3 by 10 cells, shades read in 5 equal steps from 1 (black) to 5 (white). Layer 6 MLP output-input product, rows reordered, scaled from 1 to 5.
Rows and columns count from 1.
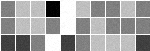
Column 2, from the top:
4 4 2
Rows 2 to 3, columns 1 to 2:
3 4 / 2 2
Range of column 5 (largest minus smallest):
3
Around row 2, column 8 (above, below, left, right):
3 4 4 3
